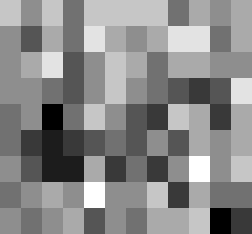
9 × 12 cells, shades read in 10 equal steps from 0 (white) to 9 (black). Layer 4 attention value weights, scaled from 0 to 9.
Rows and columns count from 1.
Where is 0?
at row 7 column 10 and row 8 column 5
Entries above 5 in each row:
0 1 1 4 4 6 5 1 3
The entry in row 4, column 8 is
5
